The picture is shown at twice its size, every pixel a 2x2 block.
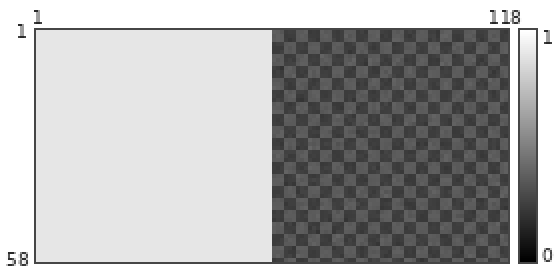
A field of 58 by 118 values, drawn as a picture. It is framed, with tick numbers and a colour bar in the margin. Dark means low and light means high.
The table splits into one row of 2 panels. Panel 1,1: very high, flat. Panel 1,2: low, checkered.
